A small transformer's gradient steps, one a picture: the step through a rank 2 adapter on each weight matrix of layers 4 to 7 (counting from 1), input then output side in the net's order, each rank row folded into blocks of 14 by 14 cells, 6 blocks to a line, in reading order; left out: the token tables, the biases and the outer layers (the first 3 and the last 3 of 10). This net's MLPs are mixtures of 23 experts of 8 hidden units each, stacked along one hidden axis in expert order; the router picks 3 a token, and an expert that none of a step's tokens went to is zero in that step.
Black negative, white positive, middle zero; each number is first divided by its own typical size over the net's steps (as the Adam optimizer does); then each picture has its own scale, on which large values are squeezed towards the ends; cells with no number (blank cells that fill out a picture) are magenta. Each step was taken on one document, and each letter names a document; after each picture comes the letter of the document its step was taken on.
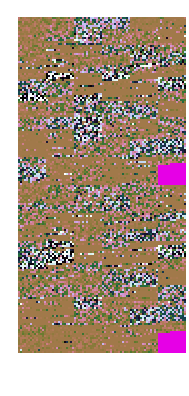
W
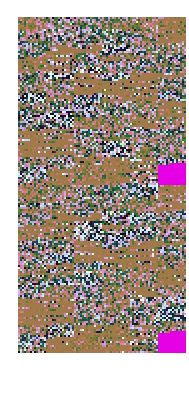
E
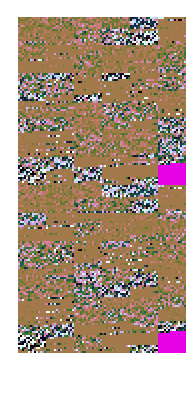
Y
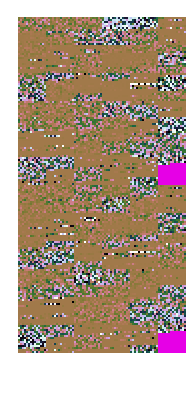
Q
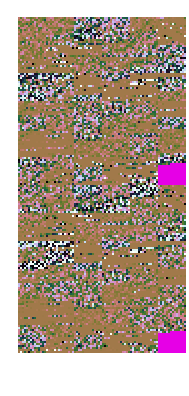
Q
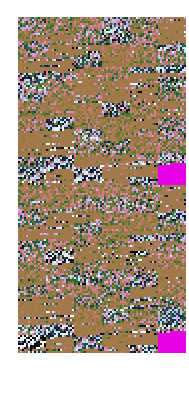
Y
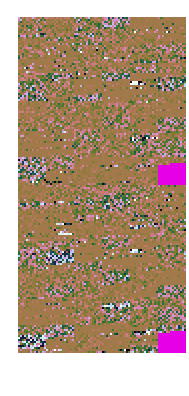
Q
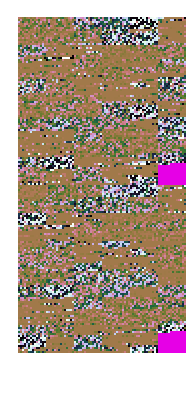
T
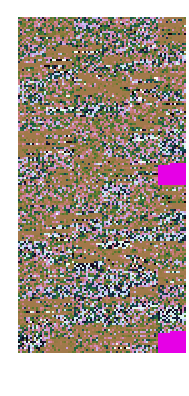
T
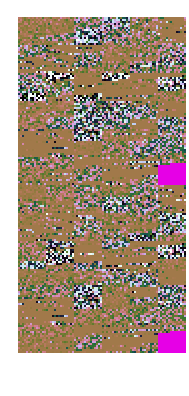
W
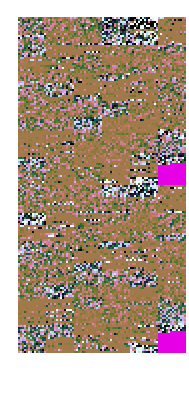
T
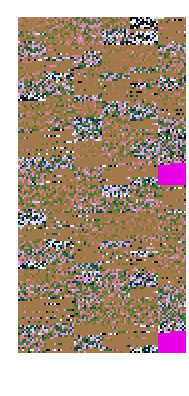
Y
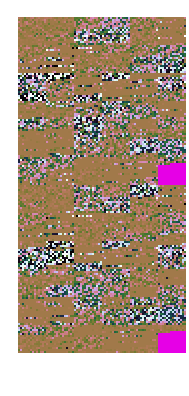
W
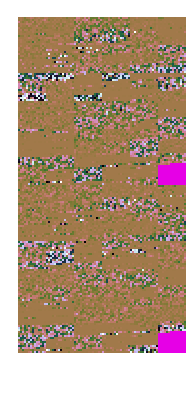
Q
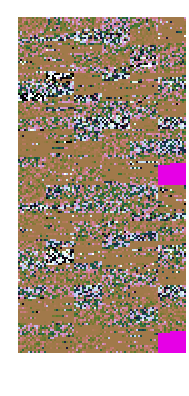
W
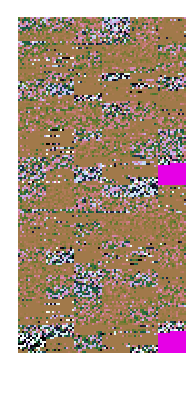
Y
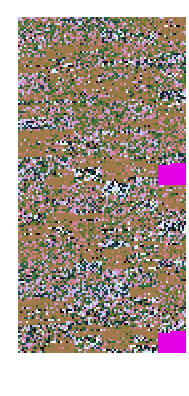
T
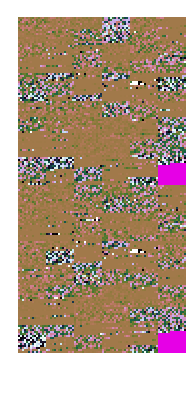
Q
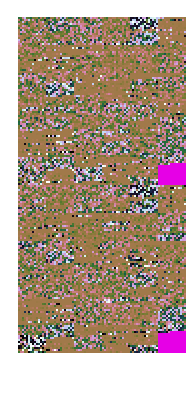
Y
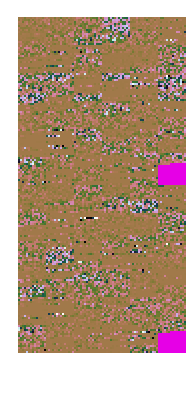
Q
